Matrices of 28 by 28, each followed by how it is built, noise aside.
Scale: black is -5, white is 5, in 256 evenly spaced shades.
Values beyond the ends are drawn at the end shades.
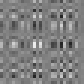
low rank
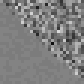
upper triangular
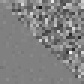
upper triangular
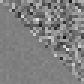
upper triangular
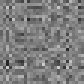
low rank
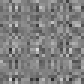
low rank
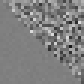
upper triangular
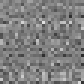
low rank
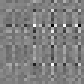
low rank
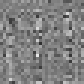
low rank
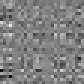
low rank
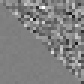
upper triangular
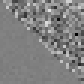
upper triangular
